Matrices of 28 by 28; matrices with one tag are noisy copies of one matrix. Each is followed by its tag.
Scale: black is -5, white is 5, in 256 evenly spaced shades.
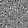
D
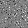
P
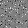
D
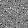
D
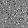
P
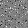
D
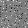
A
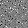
D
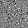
P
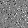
P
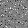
D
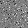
P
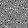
D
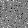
A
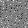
A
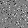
P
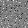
A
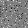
A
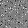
D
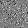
P
